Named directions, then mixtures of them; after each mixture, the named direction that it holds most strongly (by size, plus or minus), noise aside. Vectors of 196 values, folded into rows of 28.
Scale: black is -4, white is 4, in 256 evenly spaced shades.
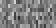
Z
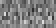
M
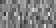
M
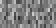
Z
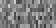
Z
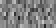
Z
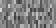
Z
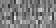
Z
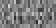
Z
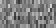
Z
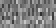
M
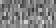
M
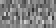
M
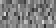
M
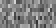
Z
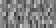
Z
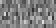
M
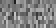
Z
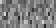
M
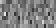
M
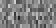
Z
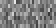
Z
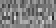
M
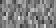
Z
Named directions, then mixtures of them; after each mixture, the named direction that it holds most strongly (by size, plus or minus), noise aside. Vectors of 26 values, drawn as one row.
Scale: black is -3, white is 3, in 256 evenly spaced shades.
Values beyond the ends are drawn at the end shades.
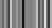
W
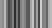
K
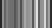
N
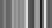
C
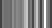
C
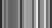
N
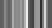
C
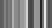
C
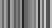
W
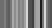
C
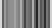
N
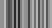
K
